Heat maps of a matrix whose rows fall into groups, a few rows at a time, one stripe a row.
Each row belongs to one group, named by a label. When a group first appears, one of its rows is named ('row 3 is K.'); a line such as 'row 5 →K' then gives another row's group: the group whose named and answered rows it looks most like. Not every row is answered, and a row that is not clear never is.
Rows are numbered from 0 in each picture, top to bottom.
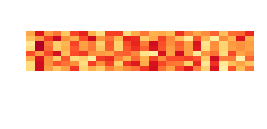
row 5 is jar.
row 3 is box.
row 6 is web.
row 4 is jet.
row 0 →jet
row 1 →web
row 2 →box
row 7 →box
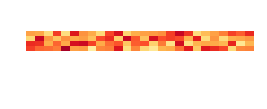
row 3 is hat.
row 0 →jet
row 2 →jet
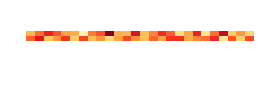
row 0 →web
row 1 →jar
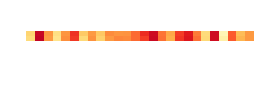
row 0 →box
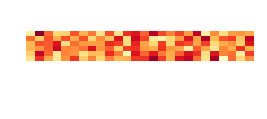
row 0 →box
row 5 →box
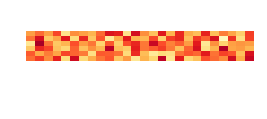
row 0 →jet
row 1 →jar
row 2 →box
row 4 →hat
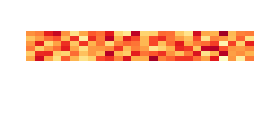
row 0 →web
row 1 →web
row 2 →jar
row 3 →hat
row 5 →jar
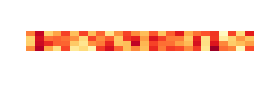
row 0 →jar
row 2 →web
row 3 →jar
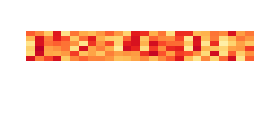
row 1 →web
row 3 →jar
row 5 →jet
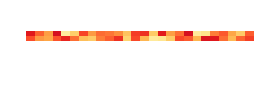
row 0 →jet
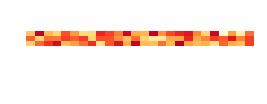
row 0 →jar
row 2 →jet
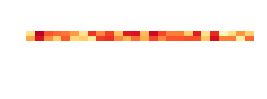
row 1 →jar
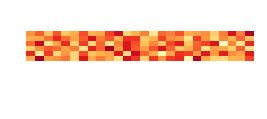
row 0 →jet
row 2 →jar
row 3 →web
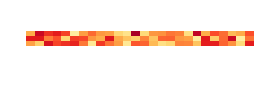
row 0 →web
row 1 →jet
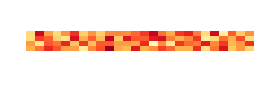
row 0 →box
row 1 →box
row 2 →hat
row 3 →web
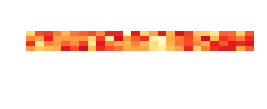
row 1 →hat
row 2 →hat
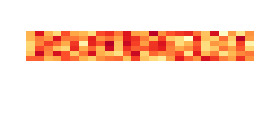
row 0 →jar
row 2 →web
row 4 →web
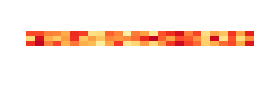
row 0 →jet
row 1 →box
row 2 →jet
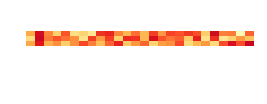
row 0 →jar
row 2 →jet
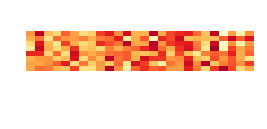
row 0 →jar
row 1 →jet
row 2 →jar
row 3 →box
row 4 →jet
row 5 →box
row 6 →hat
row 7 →box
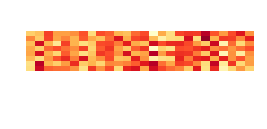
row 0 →hat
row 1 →hat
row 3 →hat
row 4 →jar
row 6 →box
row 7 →web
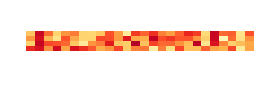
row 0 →box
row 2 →web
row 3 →jet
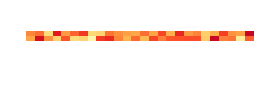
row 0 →jet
